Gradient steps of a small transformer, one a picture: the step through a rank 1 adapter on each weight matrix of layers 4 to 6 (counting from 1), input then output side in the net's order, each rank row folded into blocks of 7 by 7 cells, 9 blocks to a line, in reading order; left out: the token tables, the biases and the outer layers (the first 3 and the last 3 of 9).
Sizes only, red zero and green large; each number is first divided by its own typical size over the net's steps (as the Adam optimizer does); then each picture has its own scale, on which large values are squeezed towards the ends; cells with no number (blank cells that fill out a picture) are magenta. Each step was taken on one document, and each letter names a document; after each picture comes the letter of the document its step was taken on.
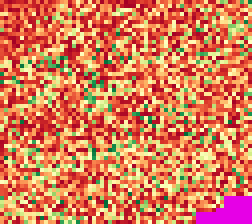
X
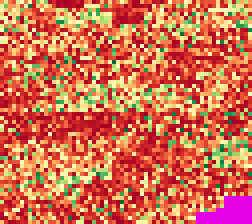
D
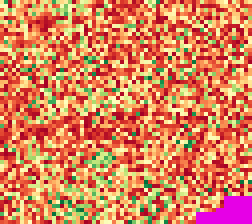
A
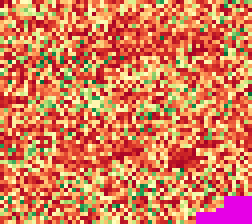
A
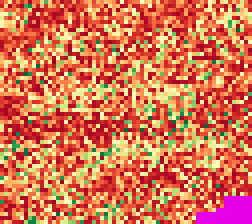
D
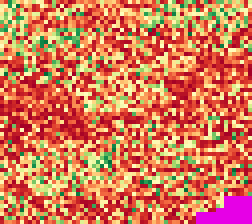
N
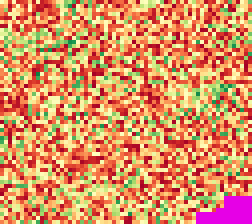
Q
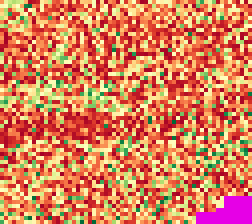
X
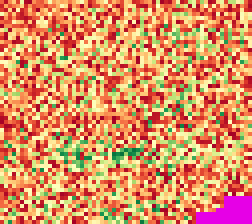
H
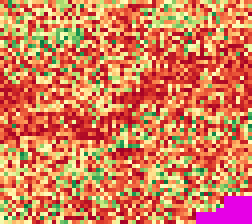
N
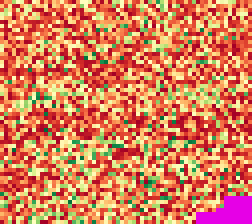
A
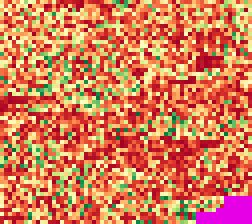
A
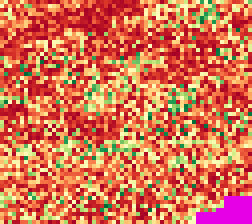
X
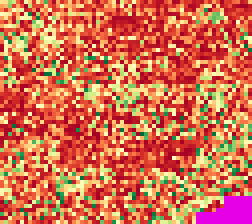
N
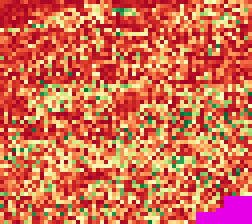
A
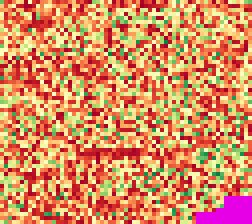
Q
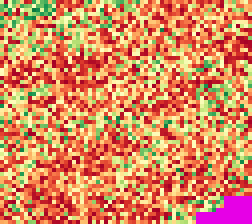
Q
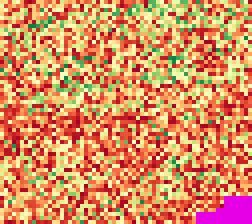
H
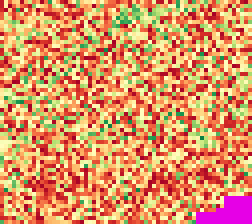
Q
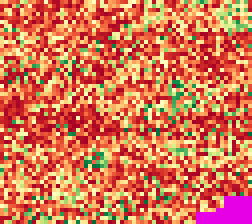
D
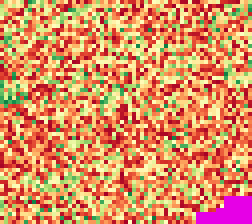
H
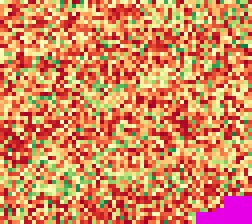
N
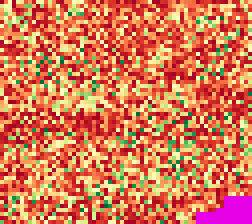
X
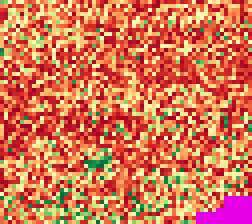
N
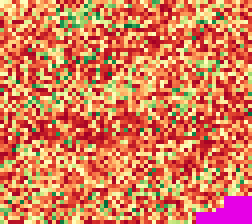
X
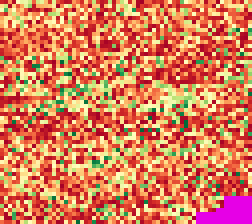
D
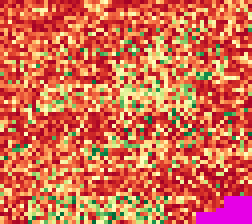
D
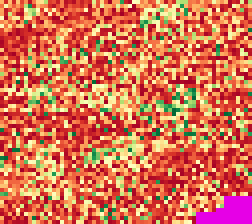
D
